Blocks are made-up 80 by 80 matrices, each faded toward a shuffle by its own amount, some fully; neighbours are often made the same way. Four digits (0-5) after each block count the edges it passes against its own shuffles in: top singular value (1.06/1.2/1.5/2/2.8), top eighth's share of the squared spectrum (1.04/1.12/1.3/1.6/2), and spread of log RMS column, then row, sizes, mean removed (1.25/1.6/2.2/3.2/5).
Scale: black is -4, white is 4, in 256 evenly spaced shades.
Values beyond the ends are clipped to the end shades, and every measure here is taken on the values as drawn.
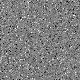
2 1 0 0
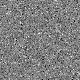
2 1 0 0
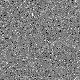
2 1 0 0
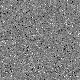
0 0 0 0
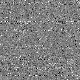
2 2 0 2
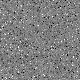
0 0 0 0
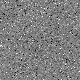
0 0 0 0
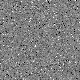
0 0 0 0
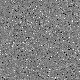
0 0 0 0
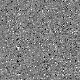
1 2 2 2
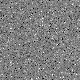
0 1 0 0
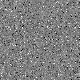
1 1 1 1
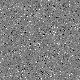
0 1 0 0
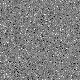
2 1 0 0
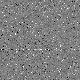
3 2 0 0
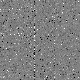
3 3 1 0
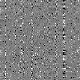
4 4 3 2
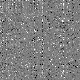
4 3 2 1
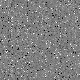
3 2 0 0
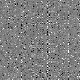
4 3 2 1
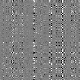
5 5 4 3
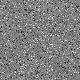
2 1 0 0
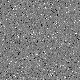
0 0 0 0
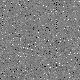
2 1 0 0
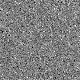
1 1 0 1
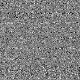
1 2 0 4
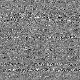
2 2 0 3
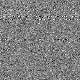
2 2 0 3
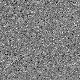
0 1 0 1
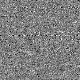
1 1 0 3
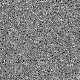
0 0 0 1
